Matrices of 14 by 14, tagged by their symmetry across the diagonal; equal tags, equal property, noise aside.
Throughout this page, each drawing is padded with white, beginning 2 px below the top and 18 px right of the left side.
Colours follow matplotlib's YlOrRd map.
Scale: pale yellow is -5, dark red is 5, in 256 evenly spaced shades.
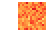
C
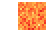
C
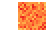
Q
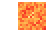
Q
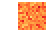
C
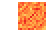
Q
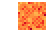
Q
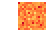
Q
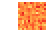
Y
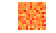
Y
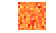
C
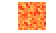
Y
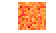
C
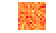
Y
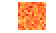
C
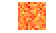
C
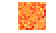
Q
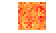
Y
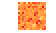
Q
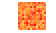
Q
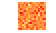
Y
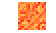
Q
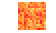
Y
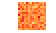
Y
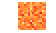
C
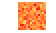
Y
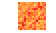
Q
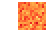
C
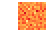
Y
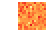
C
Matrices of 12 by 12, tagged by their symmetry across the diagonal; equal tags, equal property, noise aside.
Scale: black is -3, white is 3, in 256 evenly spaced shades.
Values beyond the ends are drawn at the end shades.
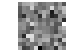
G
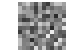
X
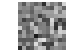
G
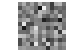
G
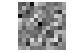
X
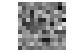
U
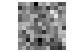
U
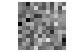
U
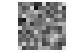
X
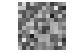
X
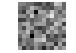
U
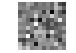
G
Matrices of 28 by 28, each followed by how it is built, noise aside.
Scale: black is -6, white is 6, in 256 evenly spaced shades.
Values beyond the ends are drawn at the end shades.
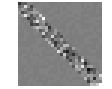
banded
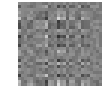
low rank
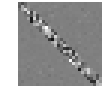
banded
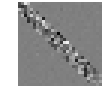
banded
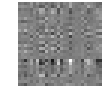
low rank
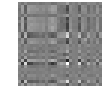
low rank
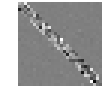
banded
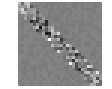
banded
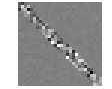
banded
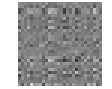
low rank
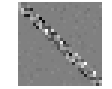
banded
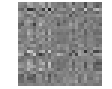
low rank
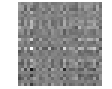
low rank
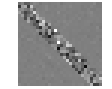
banded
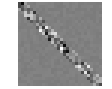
banded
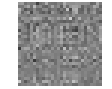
low rank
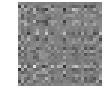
low rank
